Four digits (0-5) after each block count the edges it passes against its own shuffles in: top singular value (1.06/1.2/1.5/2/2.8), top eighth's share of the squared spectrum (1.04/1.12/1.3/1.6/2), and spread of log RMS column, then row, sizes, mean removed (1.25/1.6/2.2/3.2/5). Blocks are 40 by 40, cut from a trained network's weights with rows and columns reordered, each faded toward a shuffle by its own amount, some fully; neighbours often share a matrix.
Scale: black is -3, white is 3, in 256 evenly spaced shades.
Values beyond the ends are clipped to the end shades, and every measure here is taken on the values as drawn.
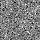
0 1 0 1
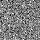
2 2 0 0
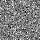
0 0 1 0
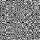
3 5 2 2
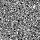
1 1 0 0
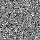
0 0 0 0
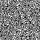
0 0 0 0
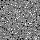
0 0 0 0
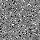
0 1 0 0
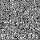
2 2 0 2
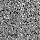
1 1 0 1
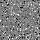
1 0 0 0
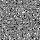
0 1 1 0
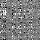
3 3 3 1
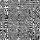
2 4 3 0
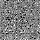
2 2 2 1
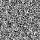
2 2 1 0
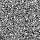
1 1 0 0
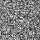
2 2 1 0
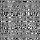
2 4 0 4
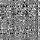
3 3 0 3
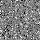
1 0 0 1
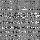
3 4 0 4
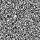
3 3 1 0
